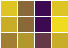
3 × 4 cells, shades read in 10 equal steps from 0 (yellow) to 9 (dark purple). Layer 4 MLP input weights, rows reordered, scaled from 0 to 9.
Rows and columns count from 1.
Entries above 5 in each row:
1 1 1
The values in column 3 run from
7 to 9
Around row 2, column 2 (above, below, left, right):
5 3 2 9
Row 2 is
2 5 9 0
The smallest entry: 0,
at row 2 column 4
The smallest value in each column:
1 3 7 0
